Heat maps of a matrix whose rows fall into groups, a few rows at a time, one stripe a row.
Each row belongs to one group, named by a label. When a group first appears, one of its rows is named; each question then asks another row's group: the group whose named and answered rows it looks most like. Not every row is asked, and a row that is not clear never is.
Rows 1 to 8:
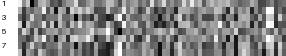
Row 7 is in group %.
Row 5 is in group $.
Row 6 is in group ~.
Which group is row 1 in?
$
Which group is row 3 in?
%
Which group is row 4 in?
~
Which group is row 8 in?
%
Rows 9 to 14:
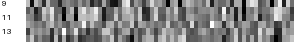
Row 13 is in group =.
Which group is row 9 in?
%
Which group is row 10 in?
~
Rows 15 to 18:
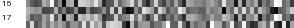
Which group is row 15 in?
~
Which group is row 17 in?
~
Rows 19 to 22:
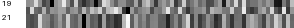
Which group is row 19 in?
=
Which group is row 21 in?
%
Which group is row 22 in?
%
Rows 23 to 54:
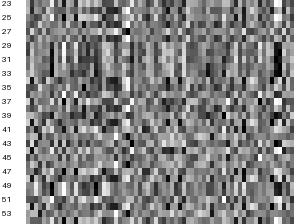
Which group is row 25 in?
~
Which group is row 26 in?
%
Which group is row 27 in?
$
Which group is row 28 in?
%
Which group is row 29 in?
=
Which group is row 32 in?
=
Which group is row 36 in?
=
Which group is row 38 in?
%
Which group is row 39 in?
=
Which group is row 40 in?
%
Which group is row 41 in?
~
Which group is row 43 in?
=
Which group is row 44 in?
~
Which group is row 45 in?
=
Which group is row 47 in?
~
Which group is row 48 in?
%
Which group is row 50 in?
=
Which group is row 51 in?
~
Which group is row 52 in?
%
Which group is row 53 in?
$
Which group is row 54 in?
~
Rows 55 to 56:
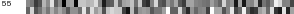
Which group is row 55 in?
~
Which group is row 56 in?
$
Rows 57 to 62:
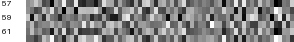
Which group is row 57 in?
=
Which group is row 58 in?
~
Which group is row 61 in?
=
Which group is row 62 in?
~
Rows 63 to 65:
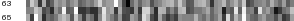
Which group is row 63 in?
$
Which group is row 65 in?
=
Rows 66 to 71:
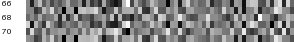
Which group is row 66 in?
%
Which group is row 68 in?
=
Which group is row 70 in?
$
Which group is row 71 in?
~
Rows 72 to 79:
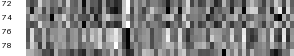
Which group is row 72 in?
%
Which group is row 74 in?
=
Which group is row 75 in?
%
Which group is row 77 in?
$
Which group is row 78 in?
$
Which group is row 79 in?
=
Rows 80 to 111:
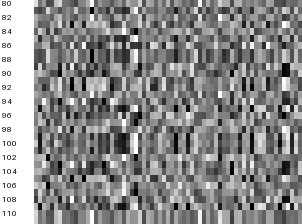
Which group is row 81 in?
%
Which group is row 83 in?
~
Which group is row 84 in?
$
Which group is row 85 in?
%
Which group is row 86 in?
=
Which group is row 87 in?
%
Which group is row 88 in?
%
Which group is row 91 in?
~
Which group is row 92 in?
~
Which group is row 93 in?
$
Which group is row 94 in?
=
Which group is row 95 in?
%
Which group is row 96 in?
=
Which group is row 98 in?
~
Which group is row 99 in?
%
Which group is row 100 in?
%
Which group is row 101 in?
%
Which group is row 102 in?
$
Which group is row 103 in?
=
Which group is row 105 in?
~
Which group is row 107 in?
$
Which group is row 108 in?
=
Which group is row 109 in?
%
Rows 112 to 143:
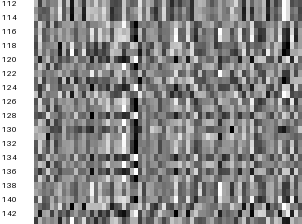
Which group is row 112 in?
~
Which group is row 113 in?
~
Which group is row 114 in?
~
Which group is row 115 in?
$
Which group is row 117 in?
$
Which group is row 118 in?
=
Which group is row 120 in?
%
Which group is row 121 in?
$
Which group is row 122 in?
$
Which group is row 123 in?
=
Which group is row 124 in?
%
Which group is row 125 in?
~
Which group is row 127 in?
$
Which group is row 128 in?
%
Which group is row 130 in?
=
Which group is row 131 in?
$
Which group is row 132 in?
$
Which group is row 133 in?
$
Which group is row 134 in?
%
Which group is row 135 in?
$
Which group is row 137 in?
$
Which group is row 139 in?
$
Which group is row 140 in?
$
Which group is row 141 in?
~
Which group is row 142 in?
%
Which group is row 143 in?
=
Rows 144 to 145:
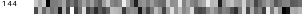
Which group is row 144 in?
$
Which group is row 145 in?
=
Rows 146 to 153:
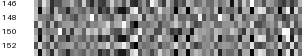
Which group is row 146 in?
=
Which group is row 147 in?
%
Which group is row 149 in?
$
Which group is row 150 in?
~
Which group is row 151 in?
%
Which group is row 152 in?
$
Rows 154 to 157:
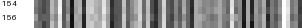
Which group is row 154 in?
~
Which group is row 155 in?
~
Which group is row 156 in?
~
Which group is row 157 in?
~
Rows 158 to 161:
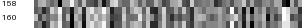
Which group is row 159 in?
~
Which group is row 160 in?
~
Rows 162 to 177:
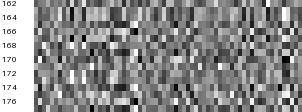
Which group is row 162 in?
=
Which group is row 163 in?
~
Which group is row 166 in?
$
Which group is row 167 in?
~
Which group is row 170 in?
=
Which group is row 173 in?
=
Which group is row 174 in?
%
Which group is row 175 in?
~
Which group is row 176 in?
$
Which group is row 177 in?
%
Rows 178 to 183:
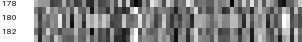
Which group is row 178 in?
=
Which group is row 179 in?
%
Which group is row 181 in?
~
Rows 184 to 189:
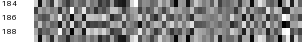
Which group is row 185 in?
=
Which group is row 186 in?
~
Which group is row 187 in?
=
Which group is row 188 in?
~
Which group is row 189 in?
%
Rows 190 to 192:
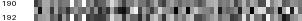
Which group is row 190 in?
=
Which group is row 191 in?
%
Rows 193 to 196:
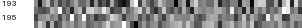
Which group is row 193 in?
%
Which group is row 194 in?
~
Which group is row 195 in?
=
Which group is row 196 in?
$
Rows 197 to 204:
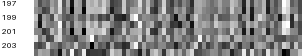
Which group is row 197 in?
~
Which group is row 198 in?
~
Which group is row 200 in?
~
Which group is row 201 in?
~
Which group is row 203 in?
%
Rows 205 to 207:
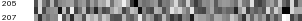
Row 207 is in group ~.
